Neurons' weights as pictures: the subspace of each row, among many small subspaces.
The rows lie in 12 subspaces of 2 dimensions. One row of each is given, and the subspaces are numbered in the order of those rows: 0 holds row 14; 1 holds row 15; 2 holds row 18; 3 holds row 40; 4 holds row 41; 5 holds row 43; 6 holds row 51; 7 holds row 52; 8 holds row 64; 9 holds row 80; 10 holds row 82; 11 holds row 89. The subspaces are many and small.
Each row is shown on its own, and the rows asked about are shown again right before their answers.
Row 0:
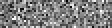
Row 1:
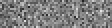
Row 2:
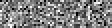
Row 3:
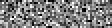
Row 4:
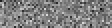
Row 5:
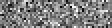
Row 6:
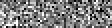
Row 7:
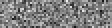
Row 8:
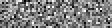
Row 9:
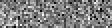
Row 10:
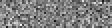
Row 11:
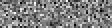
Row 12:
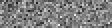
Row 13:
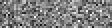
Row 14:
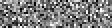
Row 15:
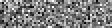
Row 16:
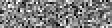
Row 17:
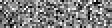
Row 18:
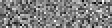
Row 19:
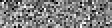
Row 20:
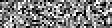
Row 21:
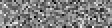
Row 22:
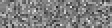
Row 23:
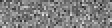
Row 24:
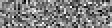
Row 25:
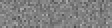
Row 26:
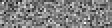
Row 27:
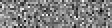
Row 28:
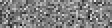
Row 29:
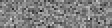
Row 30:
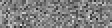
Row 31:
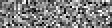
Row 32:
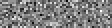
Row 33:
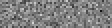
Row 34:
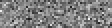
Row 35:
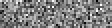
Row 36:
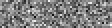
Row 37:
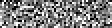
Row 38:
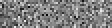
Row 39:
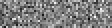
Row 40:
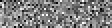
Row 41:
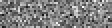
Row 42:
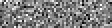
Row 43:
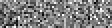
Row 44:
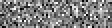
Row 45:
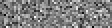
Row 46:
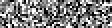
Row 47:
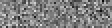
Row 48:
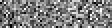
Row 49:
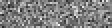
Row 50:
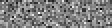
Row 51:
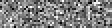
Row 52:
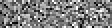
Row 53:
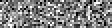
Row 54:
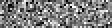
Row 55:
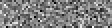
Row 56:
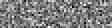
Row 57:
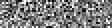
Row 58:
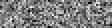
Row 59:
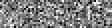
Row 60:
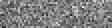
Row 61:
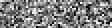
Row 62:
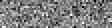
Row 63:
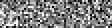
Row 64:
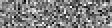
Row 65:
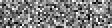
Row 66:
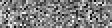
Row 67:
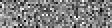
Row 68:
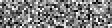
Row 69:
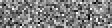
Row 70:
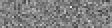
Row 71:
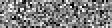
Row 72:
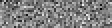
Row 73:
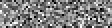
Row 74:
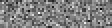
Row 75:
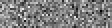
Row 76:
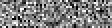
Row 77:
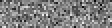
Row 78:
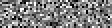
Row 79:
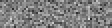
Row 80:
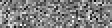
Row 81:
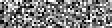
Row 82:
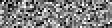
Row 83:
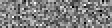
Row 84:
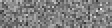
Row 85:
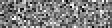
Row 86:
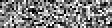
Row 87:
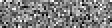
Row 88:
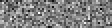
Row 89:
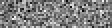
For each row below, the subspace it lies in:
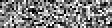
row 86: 8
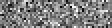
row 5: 10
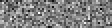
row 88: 1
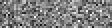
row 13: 6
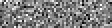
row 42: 10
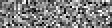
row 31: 8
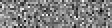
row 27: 3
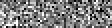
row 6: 5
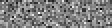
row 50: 1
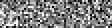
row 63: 5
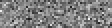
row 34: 7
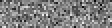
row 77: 4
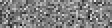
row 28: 9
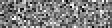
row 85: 11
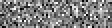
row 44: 10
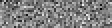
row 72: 10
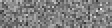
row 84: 0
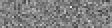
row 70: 8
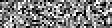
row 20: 9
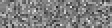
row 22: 2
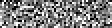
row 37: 10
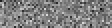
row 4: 3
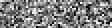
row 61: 7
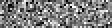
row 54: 10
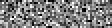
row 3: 1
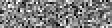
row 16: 4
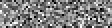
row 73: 7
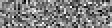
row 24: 8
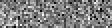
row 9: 5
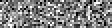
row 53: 9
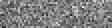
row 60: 4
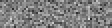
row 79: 8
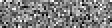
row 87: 4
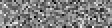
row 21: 7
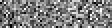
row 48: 6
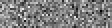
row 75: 3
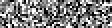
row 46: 2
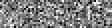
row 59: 6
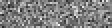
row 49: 4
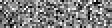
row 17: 6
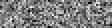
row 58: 6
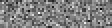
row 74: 1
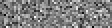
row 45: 7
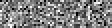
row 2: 9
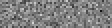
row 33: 0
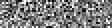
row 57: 0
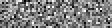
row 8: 0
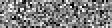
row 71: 11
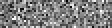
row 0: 11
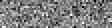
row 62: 4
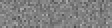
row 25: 11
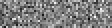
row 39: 1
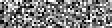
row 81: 1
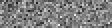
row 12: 10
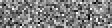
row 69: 2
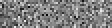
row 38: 3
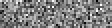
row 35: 0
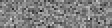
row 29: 8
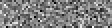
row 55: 7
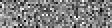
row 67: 3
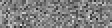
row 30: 9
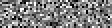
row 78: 0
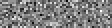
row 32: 0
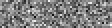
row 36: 6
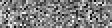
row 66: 9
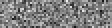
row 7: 11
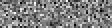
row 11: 0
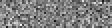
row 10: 2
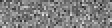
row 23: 4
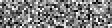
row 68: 2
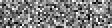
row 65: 2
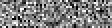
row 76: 1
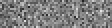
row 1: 3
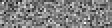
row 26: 11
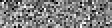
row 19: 11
